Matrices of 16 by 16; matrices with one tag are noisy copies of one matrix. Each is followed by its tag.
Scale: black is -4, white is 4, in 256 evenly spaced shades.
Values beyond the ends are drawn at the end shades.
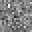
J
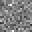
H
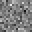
H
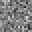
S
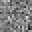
S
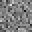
H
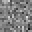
S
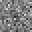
J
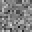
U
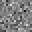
H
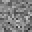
S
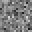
S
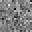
J
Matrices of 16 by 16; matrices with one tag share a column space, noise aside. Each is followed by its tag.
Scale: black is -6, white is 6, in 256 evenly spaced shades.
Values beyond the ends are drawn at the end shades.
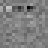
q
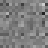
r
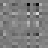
r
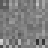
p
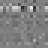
q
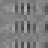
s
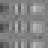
s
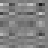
r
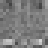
p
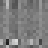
p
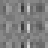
s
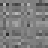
r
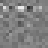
q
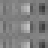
s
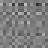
r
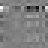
q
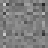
r
